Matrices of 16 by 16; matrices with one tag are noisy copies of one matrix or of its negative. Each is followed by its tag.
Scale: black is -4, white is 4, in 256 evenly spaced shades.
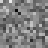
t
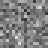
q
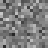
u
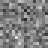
q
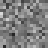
u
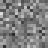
u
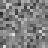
u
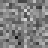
q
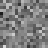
u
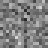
q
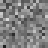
u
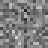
q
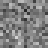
q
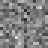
q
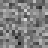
q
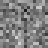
q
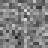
q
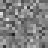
u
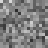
t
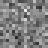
q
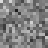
t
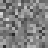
u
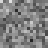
t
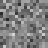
u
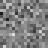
u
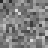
t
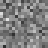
u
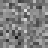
q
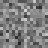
q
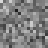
t
